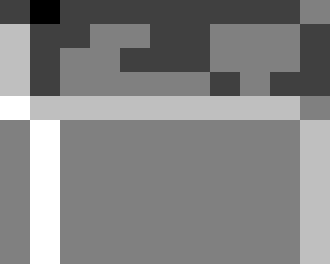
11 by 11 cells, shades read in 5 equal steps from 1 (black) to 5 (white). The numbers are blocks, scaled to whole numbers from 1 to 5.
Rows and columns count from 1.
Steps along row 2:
down same up same down same up same same down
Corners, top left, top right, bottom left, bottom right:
2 3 3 4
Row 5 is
5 4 4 4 4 4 4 4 4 4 3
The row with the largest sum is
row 5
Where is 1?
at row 1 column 2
